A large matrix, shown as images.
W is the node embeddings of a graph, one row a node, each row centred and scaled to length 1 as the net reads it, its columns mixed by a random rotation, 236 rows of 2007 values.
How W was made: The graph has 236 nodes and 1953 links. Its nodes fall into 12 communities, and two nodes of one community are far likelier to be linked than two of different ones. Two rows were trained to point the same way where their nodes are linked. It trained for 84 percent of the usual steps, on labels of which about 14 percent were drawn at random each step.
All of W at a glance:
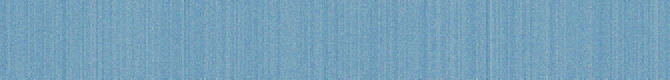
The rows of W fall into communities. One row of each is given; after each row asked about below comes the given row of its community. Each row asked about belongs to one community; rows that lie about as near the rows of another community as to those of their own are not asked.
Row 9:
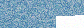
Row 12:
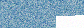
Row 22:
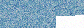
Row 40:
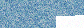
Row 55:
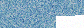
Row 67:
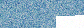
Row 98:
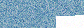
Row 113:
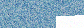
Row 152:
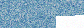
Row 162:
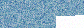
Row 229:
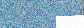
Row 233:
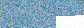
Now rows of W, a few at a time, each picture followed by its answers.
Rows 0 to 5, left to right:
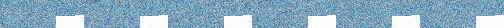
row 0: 22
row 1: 67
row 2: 9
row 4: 12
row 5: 55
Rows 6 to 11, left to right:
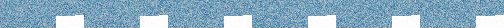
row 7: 67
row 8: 98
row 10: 22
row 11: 162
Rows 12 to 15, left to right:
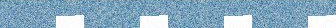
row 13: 22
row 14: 9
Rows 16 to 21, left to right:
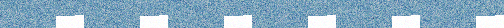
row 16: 67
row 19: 98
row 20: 152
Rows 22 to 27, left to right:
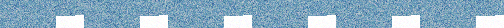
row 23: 98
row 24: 67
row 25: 55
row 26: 67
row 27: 113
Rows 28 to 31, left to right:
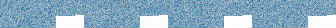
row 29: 22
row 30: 152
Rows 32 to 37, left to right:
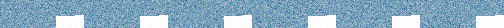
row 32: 12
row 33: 98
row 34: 229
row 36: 98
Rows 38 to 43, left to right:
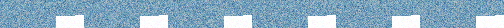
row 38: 12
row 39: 67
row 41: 229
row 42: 229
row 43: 113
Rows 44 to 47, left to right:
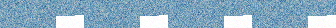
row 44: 67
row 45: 152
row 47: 229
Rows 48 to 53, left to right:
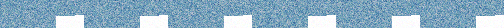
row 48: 233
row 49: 113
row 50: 229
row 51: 233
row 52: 98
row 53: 98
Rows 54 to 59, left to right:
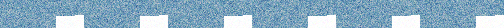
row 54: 67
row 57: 22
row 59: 40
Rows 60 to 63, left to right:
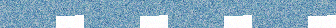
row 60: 233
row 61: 12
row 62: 162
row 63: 233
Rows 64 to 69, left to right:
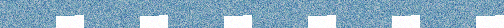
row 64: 67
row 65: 40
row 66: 162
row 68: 233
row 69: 12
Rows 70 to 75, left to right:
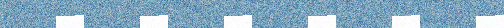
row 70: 233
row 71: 152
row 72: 152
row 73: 22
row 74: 67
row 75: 229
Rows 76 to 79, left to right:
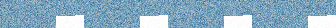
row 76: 12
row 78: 113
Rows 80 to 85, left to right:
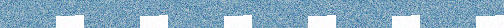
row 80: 67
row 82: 152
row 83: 40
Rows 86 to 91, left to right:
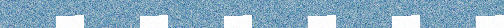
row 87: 67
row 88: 233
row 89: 40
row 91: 40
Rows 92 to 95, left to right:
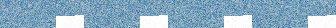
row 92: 113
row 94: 98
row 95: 229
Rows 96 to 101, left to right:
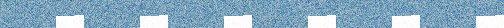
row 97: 98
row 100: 152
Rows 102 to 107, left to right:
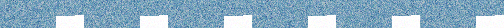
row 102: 229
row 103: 9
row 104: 55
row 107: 229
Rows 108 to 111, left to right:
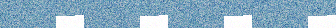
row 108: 40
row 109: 12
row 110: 55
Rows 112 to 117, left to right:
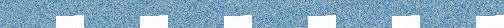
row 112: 67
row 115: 229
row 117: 22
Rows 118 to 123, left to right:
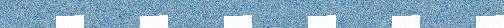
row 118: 67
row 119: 233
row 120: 98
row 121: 98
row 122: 113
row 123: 113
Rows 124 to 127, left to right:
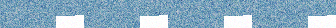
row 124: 22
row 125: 22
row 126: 67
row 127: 98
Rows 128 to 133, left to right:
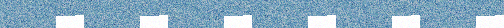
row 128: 233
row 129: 162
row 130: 40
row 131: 55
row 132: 152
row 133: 113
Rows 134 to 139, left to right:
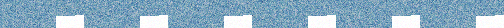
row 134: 12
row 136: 55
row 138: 40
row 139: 233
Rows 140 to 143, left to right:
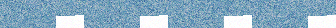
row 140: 162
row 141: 9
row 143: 152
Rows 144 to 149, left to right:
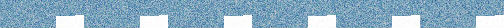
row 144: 55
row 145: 233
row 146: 22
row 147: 162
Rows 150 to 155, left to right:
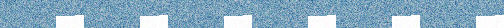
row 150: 67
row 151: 152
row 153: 233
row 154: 113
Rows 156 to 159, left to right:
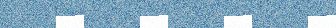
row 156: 22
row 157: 9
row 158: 152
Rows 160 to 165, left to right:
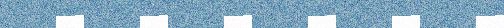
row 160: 9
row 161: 40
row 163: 229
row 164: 9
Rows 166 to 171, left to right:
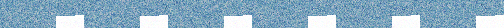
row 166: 55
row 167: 9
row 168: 40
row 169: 9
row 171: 98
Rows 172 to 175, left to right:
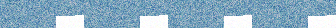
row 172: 229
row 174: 22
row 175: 152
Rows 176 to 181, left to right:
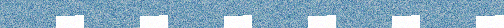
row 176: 113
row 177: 40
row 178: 12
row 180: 233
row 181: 98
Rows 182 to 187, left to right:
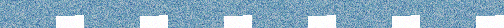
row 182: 229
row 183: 40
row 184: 40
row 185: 229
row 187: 55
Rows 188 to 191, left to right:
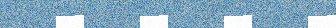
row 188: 229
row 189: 55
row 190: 55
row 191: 22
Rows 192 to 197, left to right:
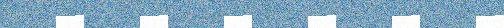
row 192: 22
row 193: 22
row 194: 162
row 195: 40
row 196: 113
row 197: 162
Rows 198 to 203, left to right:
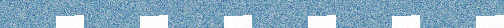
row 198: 229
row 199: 162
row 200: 55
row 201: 22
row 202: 162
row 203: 233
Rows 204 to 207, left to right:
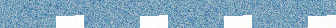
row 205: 229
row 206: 229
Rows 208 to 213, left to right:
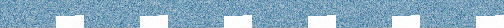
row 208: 40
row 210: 12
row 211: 98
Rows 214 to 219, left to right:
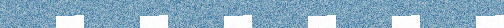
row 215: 98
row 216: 152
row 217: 12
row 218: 9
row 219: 98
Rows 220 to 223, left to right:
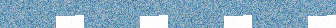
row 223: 229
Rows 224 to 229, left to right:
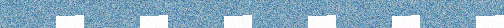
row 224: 233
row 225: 113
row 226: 98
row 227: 233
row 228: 152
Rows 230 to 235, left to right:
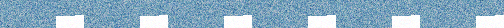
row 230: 98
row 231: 152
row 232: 12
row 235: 233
